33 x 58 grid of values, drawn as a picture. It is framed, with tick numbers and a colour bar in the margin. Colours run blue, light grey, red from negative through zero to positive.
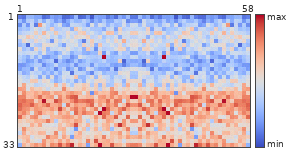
Stripes: horizontal, repeating 2 times. Slope: up to the bottom. Mirror symmetry: left to right.
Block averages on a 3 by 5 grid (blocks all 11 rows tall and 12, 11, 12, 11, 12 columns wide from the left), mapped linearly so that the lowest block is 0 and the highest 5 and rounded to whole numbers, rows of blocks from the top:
00000
22222
55555
